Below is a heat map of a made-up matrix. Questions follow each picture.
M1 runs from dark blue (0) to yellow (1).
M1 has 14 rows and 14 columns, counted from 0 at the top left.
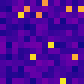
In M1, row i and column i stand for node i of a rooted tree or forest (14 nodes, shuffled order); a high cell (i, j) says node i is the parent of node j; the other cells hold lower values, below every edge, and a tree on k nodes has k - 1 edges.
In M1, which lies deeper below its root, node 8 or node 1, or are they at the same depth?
node 8
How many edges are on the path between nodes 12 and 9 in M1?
1
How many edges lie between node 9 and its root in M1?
0
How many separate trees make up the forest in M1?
4
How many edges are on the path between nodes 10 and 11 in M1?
3
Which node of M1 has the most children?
1
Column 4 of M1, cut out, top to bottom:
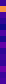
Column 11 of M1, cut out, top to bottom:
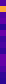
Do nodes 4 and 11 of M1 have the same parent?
yes
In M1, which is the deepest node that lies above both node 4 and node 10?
1
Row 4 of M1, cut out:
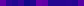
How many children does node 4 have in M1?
0
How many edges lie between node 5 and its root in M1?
1
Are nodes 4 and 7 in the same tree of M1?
no
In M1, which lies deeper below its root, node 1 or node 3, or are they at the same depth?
node 3
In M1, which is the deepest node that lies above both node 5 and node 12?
9
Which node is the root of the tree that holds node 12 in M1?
9
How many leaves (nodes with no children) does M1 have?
8
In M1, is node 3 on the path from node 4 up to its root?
no
